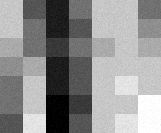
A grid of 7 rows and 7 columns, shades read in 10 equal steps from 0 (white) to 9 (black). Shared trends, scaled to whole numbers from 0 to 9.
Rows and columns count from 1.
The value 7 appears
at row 3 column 3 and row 6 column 4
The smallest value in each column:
2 1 7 5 2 1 0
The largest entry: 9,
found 2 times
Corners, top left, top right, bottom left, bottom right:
2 5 6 0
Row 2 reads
2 5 8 6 2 2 4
